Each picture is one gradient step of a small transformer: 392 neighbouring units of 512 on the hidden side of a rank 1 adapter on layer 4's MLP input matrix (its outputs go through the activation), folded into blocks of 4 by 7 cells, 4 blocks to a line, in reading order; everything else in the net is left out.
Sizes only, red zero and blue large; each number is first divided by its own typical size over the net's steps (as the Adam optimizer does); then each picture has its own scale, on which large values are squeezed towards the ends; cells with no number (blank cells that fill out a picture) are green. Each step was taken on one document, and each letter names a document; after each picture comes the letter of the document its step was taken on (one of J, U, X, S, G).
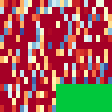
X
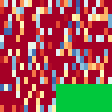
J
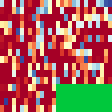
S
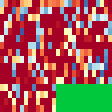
X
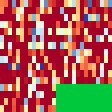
S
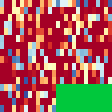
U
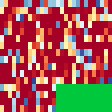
X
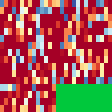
X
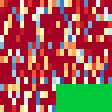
X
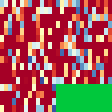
J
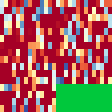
J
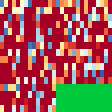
U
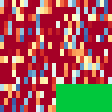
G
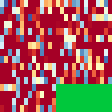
G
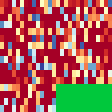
S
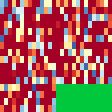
G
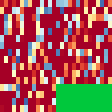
U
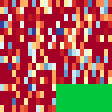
S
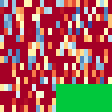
J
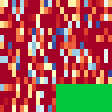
S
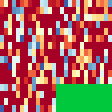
S
